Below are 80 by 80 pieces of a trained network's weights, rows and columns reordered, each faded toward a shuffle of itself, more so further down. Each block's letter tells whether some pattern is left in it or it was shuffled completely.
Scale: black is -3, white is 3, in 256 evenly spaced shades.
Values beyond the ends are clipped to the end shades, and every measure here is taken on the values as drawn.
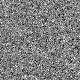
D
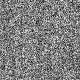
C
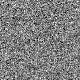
C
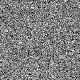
C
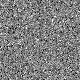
D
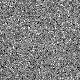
C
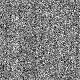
C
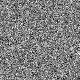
D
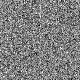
C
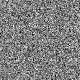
C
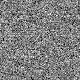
C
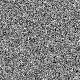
D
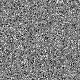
C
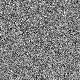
D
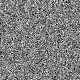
D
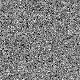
C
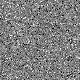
C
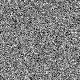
C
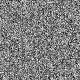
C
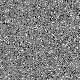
D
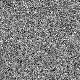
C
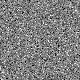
D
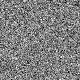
D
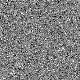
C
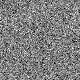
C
